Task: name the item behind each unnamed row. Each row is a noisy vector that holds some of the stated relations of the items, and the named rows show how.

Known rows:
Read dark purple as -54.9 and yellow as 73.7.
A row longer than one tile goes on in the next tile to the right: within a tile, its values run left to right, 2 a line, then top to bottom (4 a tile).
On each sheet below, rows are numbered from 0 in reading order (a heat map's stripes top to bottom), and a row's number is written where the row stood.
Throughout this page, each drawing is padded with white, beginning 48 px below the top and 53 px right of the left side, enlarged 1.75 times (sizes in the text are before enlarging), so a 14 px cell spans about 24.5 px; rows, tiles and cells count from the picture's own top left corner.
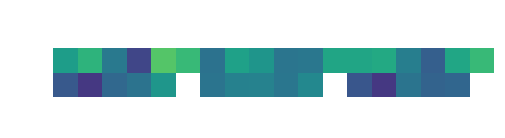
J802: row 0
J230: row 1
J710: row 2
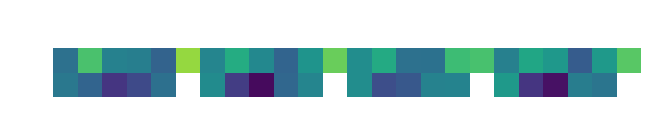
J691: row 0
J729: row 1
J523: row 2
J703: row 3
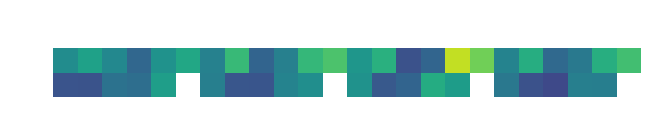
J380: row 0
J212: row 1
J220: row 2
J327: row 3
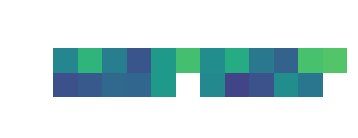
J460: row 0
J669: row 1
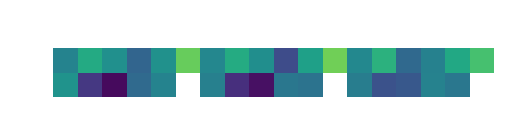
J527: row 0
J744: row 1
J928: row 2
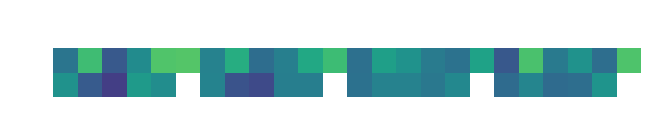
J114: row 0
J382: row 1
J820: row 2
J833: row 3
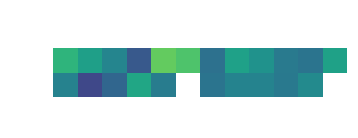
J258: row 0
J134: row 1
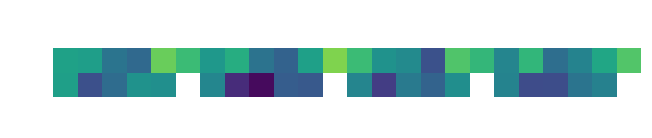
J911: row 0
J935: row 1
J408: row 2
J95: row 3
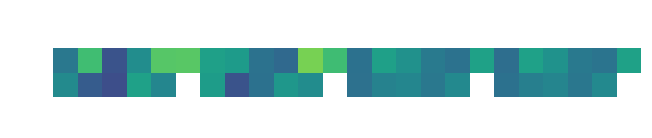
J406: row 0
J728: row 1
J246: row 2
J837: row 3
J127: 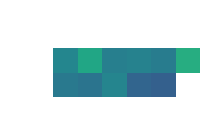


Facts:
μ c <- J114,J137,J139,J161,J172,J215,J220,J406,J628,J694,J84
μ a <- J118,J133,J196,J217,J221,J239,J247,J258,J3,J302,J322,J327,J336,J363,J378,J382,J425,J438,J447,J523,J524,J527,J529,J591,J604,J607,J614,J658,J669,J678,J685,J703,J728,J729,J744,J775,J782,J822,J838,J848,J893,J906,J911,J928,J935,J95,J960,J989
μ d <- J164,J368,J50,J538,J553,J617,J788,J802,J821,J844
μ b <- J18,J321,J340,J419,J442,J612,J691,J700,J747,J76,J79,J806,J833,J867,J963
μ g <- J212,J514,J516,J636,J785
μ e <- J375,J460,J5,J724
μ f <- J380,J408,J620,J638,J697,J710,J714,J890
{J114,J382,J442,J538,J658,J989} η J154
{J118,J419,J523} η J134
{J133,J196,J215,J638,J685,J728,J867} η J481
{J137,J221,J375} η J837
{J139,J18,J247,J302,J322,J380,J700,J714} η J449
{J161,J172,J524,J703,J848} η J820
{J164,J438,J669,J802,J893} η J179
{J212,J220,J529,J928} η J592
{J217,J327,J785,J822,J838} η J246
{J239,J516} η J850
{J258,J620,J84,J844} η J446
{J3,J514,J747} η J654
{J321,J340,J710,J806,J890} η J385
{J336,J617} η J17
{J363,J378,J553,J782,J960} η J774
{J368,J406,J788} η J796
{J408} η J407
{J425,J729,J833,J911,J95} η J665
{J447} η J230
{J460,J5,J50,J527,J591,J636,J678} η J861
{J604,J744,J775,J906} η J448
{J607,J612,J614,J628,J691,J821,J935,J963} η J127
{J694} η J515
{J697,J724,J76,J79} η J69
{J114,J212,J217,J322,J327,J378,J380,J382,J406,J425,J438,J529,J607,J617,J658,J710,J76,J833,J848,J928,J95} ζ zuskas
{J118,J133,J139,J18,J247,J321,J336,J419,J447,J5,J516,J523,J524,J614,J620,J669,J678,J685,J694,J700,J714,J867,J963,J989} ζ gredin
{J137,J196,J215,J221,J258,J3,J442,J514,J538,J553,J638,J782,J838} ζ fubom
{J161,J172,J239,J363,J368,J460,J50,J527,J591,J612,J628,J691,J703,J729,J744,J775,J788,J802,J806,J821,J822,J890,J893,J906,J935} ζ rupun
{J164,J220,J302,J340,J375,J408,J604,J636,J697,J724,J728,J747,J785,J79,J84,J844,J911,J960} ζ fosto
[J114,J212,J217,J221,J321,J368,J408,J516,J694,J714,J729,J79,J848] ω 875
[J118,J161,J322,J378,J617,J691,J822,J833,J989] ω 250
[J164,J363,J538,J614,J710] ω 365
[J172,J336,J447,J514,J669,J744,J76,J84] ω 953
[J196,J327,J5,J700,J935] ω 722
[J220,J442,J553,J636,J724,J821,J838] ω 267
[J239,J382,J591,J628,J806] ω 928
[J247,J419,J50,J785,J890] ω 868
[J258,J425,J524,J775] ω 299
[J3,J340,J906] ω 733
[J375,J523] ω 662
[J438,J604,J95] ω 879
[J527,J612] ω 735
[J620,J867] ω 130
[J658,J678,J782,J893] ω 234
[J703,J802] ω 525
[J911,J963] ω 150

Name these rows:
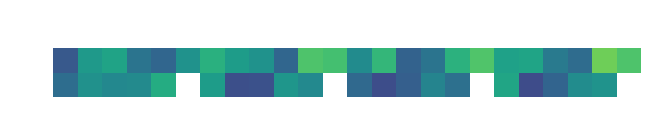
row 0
J449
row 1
J221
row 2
J425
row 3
J604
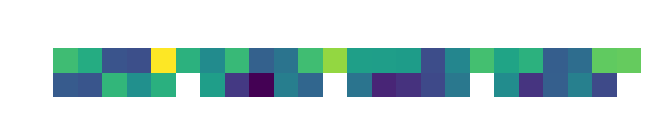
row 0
J844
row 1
J628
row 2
J890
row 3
J614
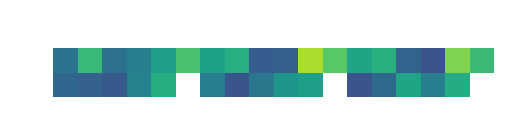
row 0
J322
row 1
J636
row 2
J724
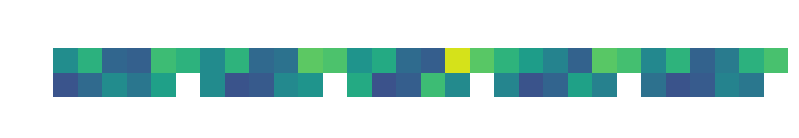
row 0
J5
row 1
J516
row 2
J84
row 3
J782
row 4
J658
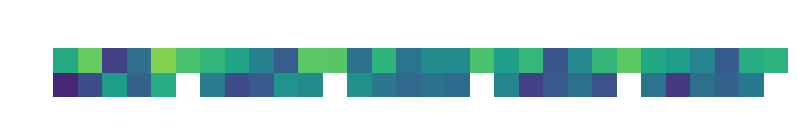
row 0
J617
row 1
J838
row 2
J963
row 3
J607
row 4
J620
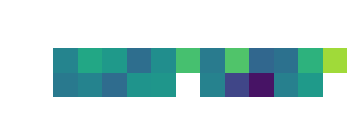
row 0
J442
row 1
J161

